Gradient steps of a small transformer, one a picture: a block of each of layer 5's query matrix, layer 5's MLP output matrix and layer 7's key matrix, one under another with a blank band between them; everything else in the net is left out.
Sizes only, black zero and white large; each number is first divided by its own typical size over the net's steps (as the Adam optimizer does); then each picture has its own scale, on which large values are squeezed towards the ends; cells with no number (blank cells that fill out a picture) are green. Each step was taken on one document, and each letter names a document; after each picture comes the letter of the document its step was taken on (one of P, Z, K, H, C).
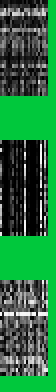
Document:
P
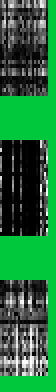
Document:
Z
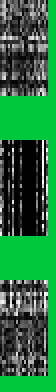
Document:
P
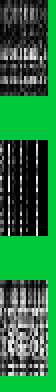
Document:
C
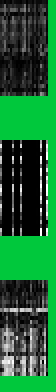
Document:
Z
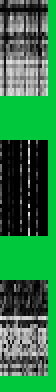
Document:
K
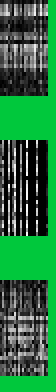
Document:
C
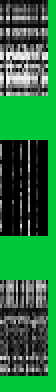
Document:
K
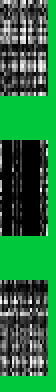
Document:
Z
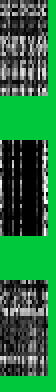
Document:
P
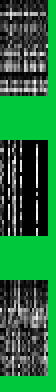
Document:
C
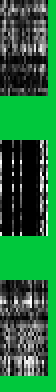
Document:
Z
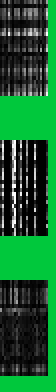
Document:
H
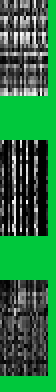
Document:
C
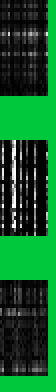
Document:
H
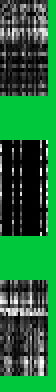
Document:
Z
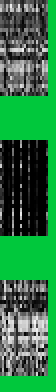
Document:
K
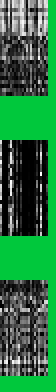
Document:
P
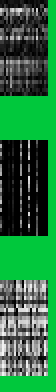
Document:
K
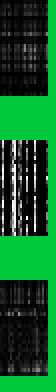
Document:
H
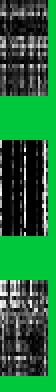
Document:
P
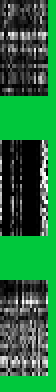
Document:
Z
